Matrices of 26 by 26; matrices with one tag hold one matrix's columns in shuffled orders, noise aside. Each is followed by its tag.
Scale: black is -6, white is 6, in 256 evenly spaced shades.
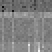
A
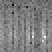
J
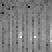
J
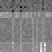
A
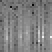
J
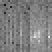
J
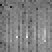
J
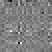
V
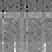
A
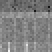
A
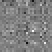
V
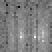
J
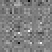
V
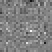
V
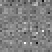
V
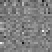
V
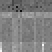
A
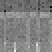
A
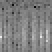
J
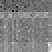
A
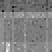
A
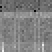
A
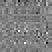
V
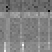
A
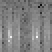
J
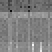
A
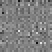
V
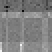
A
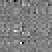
V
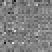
V
